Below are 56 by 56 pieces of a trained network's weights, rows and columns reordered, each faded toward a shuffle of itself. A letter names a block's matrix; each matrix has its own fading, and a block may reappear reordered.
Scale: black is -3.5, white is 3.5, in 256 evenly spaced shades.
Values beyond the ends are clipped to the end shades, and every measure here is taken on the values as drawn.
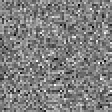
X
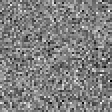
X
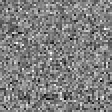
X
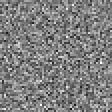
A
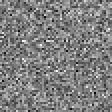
X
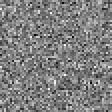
X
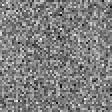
A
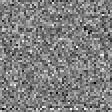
X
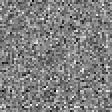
X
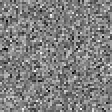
A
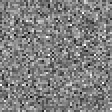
X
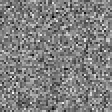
A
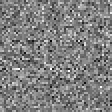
X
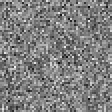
A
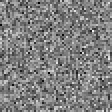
A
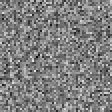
A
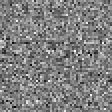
X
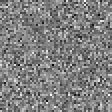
X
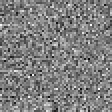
X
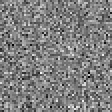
X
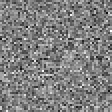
X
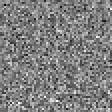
A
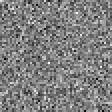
A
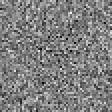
A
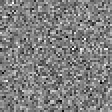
X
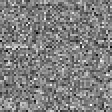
X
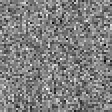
A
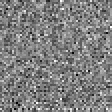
X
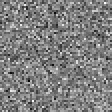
X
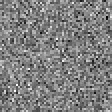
A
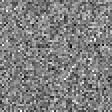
X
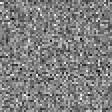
X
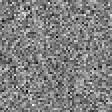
A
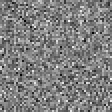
X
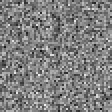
A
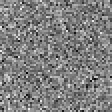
A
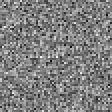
A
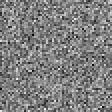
A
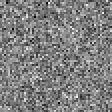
A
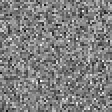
A
